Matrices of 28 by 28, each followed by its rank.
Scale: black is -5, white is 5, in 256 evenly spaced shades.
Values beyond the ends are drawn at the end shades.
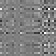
two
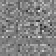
five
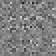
five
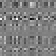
two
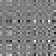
two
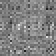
five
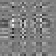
two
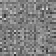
five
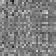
five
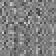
five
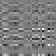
two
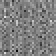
five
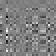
two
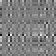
two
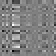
two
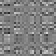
two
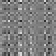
two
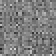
five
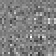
five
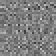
five
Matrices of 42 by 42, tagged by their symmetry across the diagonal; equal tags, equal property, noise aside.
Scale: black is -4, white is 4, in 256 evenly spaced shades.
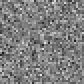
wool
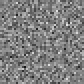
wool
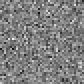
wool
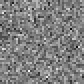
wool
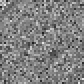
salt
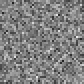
salt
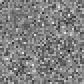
salt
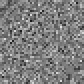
salt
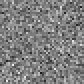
wool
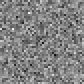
salt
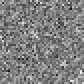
salt
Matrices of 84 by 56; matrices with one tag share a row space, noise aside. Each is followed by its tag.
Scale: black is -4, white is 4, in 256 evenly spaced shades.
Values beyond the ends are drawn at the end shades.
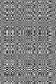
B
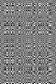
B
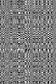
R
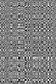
R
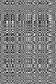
B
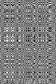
B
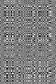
B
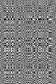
B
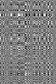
R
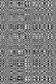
R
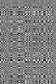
R
